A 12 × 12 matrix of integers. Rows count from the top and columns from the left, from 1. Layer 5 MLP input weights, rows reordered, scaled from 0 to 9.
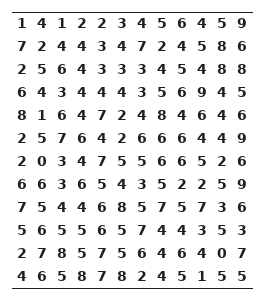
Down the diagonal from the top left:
1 2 6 4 7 2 5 5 5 3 0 5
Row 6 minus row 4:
-4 1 4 2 0 -2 3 1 0 -5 0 4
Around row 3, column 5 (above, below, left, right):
3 4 4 3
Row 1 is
1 4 1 2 2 3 4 5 6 4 5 9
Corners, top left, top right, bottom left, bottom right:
1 9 4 5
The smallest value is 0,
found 2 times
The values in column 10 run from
1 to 9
